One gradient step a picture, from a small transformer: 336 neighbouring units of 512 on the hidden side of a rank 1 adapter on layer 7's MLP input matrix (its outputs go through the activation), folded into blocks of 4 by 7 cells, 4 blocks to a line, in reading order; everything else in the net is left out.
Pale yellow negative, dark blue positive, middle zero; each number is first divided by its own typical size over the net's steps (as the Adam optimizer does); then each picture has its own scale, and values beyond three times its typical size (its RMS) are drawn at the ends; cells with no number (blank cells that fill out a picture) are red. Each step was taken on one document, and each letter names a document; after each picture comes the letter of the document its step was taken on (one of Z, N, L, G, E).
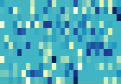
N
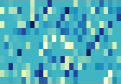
N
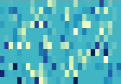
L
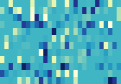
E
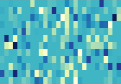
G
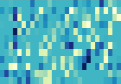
G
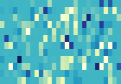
G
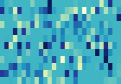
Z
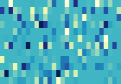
E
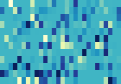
E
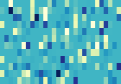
E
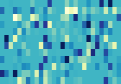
G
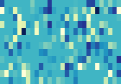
N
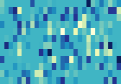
Z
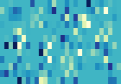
L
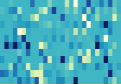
L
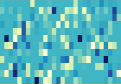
G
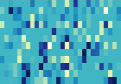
E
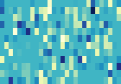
N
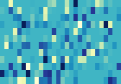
E
